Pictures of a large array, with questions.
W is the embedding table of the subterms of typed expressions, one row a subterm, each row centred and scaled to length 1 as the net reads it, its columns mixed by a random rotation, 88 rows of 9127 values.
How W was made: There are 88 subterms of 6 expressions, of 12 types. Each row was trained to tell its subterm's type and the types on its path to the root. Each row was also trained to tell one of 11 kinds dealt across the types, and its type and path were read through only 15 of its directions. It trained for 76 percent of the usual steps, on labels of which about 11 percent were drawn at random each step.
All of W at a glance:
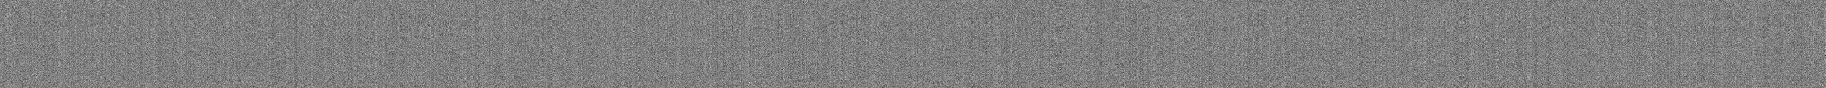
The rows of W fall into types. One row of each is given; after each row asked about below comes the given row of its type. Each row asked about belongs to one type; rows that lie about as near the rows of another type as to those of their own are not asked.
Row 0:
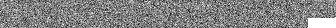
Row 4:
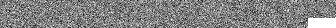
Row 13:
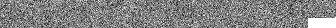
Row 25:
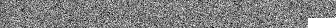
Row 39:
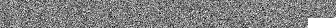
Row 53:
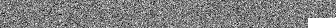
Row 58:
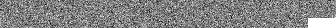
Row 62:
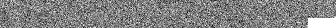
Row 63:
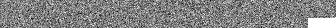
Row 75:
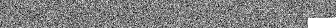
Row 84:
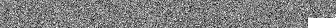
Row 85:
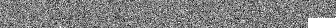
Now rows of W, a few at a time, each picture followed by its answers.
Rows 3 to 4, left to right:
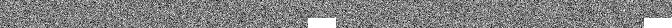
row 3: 62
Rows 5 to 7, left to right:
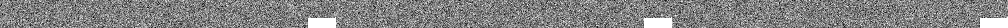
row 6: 63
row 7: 13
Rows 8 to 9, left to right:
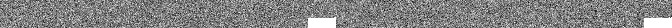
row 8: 0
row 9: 85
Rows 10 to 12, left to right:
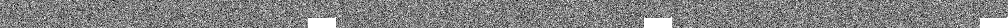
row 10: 58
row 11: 13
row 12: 25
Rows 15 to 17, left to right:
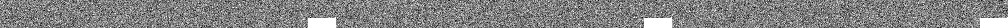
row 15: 53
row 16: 58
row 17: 58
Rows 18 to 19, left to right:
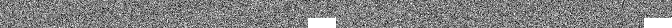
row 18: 85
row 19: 85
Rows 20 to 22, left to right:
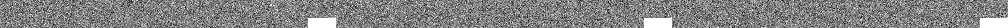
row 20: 53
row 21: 75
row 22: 75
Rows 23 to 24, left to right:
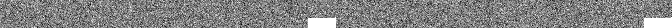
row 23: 75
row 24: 53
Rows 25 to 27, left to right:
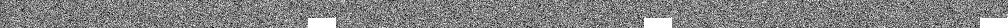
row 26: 84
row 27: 84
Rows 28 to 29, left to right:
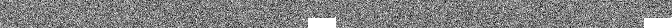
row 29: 58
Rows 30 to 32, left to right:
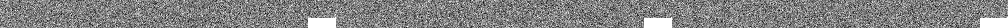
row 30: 84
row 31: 63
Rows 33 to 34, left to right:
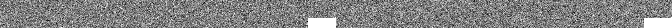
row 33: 85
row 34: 39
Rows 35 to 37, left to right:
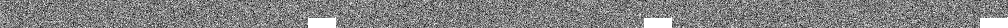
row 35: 53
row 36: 75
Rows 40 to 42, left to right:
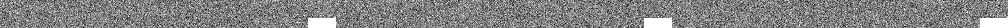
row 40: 62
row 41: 13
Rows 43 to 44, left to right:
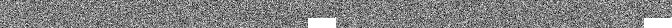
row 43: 63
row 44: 25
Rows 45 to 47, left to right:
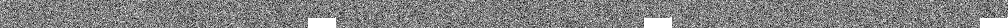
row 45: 84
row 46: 13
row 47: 4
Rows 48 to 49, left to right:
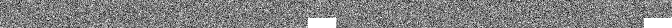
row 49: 62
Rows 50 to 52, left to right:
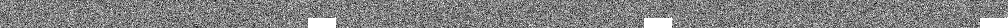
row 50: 4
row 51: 85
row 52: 85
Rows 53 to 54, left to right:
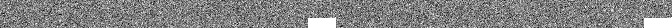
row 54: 53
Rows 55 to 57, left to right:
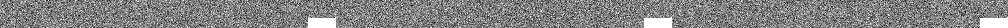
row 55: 84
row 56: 0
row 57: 62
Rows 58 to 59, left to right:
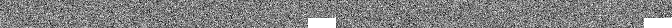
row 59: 53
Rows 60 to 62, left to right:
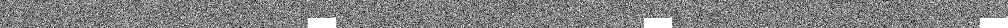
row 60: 25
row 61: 39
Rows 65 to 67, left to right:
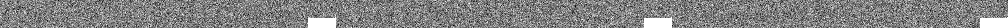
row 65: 84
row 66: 39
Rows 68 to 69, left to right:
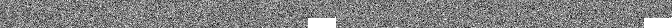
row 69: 85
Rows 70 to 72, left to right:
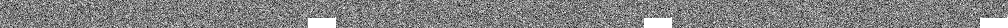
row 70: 75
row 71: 25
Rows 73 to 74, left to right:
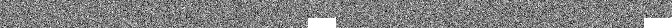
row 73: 62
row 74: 13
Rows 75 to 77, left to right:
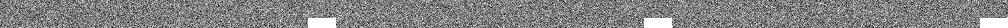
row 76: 84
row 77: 4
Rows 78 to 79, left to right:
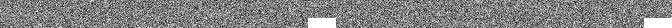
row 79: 4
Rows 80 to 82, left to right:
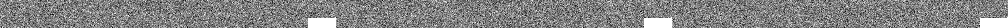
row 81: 62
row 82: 58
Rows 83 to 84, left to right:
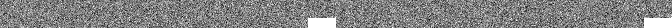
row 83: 58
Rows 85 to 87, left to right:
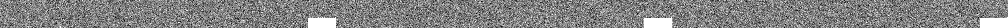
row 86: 75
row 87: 62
